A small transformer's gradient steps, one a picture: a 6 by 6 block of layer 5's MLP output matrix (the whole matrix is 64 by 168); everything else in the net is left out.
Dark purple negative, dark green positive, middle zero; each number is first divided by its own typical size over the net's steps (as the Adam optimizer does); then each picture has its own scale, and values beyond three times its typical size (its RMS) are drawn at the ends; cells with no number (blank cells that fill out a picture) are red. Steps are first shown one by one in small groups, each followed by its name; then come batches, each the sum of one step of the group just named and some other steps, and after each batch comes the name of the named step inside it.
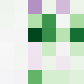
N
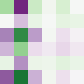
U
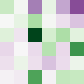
N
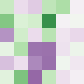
U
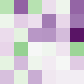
U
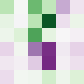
U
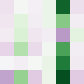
U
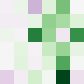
N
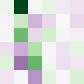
U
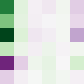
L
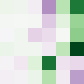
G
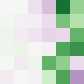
G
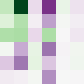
L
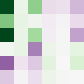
L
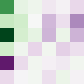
L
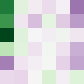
L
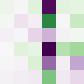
G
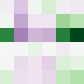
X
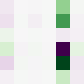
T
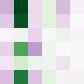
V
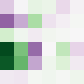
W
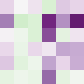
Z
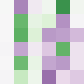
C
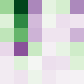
C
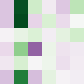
V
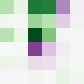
W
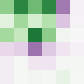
V
